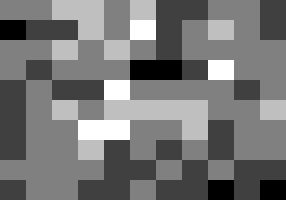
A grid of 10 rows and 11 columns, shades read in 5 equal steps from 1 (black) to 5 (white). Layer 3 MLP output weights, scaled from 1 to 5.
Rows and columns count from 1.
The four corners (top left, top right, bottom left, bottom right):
3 2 2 1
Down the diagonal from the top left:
3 2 4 3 5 4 3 3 3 2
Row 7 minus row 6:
0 0 -1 2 1 -1 -1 0 -1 0 -1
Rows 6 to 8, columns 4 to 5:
3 4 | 5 5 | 4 2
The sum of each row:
33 31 34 29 31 38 36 30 28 23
